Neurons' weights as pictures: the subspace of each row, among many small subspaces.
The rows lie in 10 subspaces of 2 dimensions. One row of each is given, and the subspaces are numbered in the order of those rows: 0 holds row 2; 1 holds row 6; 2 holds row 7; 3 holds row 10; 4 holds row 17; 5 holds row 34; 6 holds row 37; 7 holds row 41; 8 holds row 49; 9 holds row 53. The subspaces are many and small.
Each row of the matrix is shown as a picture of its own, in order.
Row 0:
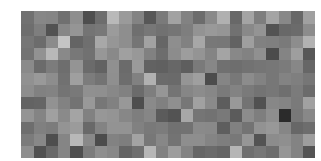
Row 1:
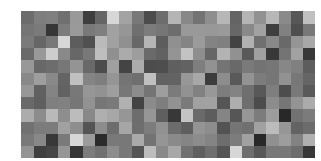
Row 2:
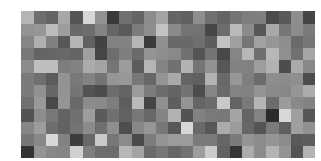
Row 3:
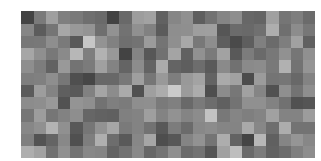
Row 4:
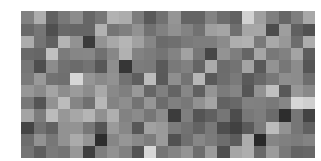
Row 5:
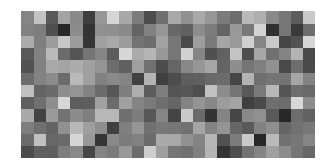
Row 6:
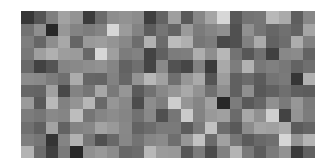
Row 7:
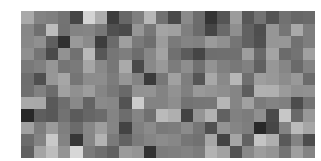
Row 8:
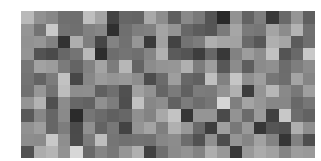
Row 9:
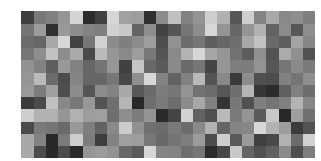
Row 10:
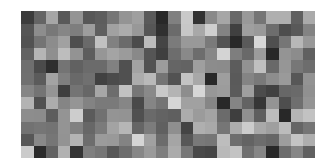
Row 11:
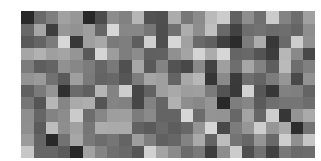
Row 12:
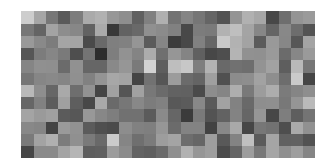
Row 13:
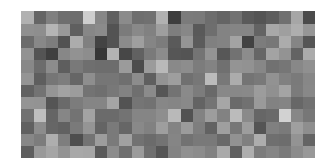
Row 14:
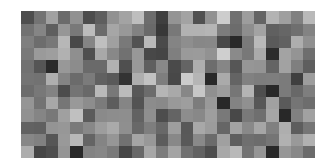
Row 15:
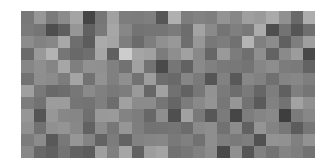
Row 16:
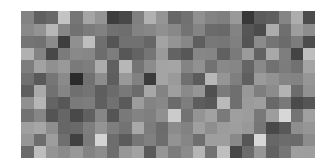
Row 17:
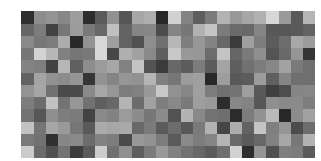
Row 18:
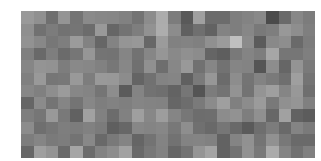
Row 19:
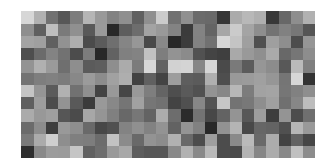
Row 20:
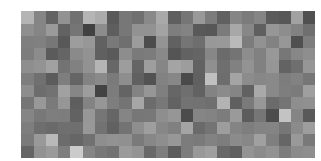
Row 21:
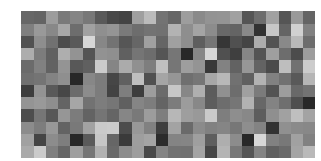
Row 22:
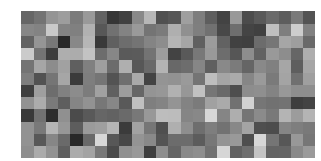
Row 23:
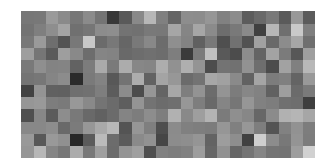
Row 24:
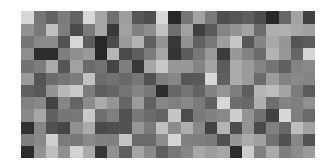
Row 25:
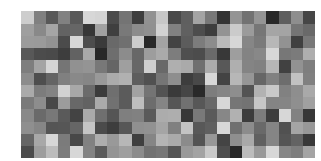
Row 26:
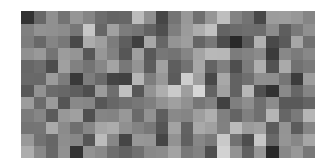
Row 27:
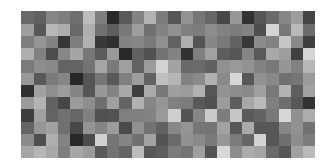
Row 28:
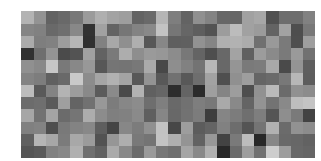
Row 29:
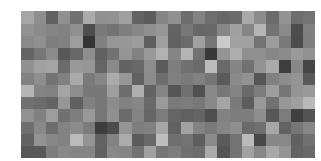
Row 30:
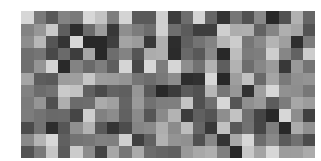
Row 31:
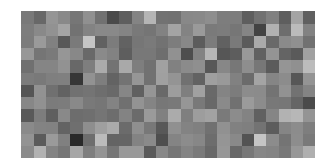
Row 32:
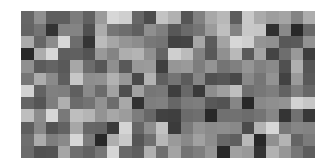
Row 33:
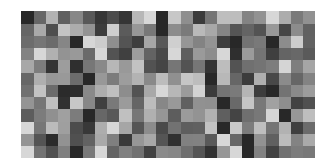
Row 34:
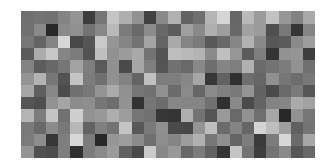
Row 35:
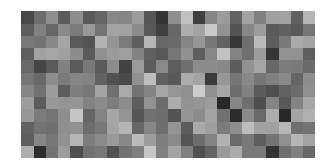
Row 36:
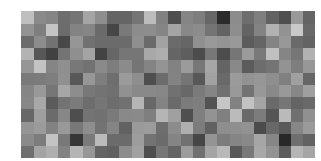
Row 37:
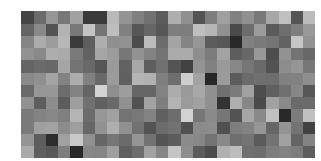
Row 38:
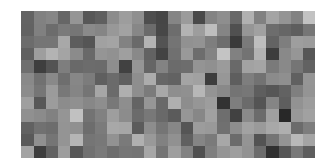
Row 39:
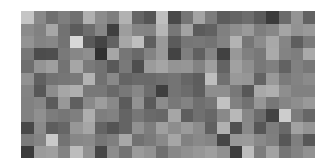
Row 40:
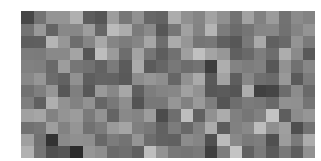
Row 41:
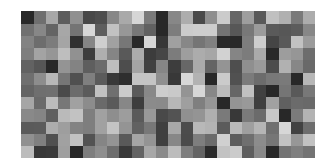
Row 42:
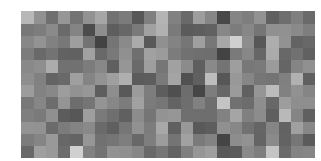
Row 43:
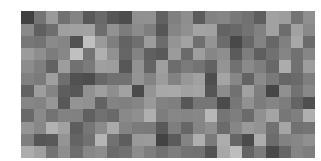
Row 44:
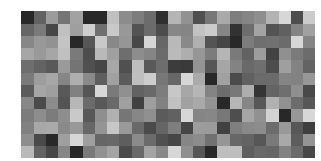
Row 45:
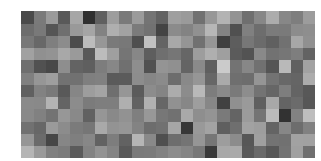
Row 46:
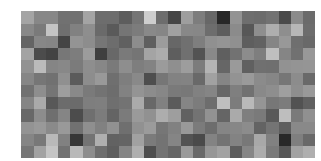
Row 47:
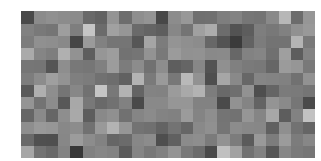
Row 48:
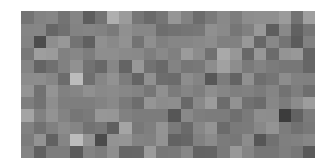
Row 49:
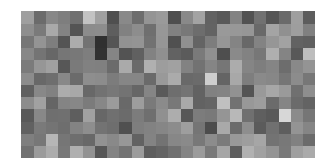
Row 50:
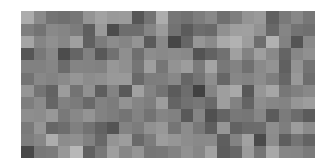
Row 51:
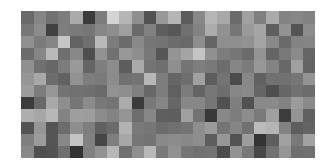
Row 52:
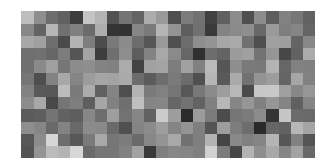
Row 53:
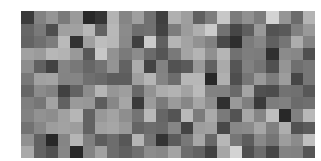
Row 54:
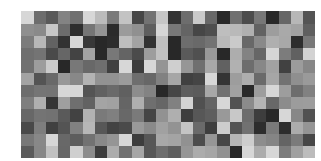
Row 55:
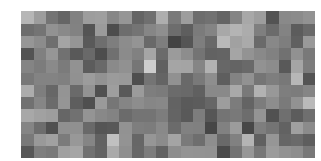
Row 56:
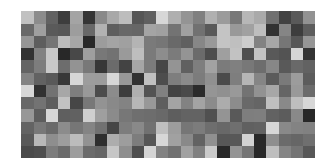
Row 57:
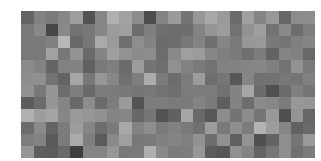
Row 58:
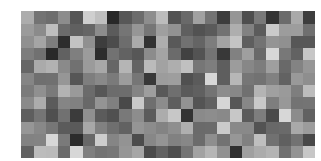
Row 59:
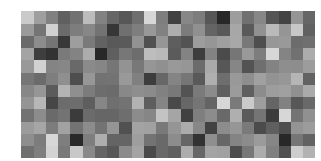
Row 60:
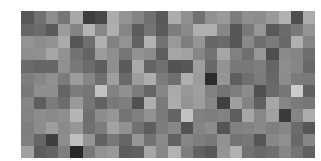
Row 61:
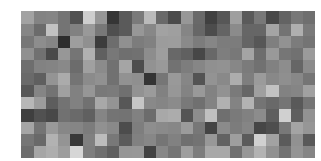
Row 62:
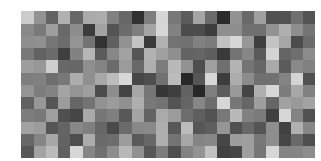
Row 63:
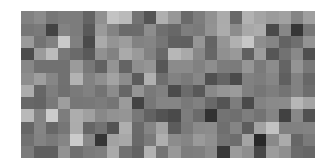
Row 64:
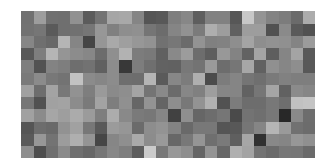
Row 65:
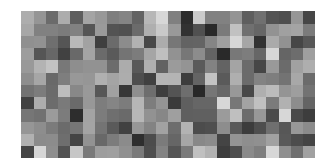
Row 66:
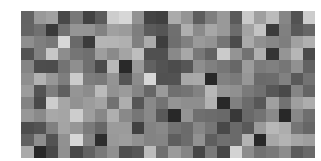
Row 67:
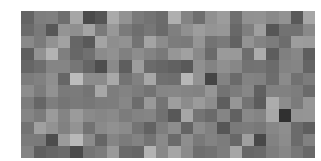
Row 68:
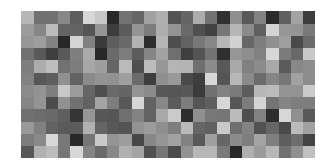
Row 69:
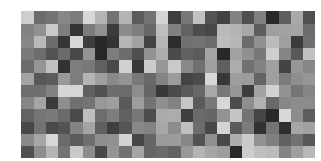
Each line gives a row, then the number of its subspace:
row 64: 3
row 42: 7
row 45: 0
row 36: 1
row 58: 9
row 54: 8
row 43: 8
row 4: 3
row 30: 8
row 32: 5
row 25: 9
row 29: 0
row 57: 2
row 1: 9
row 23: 0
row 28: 9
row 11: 5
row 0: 9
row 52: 2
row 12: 1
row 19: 1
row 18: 3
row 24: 4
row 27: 8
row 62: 7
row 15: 4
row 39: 4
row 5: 4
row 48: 0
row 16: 7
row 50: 5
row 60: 6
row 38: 3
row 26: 7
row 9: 2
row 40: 2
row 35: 3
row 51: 2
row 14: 7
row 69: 8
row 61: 2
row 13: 4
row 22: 5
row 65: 3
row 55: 1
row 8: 5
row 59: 1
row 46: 1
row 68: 9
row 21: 0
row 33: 4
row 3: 8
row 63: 5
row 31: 0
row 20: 6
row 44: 6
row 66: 7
